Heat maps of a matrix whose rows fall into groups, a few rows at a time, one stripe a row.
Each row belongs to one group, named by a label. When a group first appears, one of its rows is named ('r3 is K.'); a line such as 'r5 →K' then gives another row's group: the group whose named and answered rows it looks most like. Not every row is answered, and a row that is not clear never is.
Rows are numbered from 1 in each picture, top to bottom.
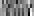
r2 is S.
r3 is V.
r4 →V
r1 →S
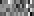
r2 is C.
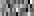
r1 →V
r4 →S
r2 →S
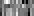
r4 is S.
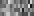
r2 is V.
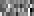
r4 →S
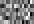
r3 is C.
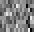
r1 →S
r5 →V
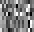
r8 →S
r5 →S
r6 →V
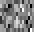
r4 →S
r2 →S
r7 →S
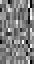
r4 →V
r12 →V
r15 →C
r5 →V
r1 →S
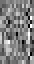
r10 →S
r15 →V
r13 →C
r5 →V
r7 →V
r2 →C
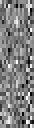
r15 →V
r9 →S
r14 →S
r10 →V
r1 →S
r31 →C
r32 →V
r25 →C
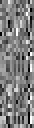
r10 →V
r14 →V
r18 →V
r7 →S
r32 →S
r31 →V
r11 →C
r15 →C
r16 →V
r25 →V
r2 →C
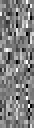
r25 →C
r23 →C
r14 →S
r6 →C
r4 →S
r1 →C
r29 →S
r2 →V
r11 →V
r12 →S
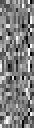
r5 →V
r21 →S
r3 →S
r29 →V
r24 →C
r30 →C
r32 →C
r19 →C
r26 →V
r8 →V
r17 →S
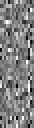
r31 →S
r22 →S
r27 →C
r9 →S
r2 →C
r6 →C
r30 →C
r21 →S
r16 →C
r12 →S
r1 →S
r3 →V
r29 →V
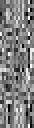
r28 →S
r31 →S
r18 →C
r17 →V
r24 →C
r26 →C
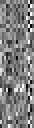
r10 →C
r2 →V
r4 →V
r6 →V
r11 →S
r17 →V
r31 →S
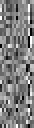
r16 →C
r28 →S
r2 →S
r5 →S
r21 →S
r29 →S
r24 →V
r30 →V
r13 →S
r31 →C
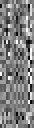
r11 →S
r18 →V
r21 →V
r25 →V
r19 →S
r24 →V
